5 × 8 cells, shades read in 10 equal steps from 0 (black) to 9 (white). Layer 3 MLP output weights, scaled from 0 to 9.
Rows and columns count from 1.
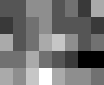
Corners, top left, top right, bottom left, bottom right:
3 6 6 4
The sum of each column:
21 18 26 29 22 19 13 16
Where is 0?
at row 4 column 7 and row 4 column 8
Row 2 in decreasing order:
5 4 3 3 3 3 2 2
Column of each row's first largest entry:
8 4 5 3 4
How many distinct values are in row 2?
4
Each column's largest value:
6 5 7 9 7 5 5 6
